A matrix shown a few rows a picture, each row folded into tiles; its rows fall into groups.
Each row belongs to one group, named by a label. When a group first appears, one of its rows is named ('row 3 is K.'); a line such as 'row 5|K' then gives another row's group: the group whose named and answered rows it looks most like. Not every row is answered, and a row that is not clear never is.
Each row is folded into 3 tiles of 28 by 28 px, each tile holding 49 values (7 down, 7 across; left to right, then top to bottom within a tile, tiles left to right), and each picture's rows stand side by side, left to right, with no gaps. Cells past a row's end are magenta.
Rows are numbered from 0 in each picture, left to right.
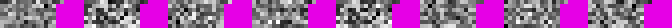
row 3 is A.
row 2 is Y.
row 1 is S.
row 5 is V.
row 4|S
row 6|Y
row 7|V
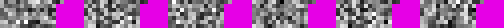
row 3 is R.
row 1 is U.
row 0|A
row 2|Y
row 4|U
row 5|A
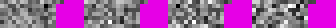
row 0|V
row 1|R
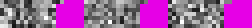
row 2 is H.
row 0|A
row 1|R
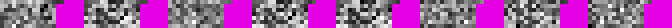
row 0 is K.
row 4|S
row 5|Y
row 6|U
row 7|H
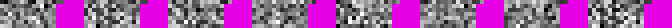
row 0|V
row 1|U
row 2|A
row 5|A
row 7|U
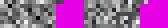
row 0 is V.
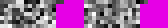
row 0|S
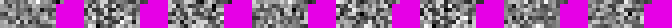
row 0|A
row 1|U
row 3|K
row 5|U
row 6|R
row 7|R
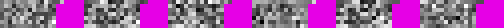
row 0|Y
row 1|S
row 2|V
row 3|H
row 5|R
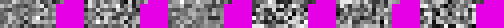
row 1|Y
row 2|K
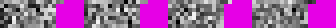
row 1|H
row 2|Y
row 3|K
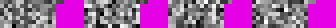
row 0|U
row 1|K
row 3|H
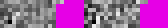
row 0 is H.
